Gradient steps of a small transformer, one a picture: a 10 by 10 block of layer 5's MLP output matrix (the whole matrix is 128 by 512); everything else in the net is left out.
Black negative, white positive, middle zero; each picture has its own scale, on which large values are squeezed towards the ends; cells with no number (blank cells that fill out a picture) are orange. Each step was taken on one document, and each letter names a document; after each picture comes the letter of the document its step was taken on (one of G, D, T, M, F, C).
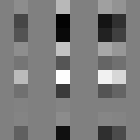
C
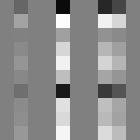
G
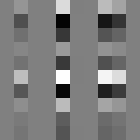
C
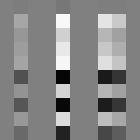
G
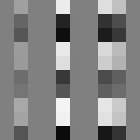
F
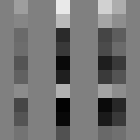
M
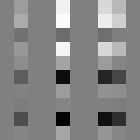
M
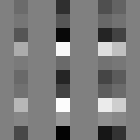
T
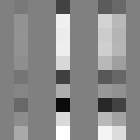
G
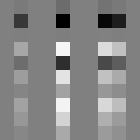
C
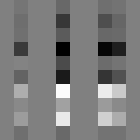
M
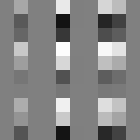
F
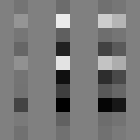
G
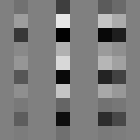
T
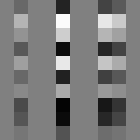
T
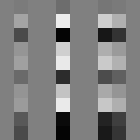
T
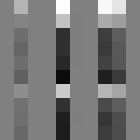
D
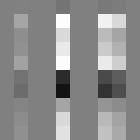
G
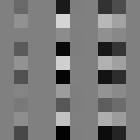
D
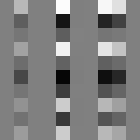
F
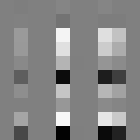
D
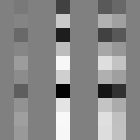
G
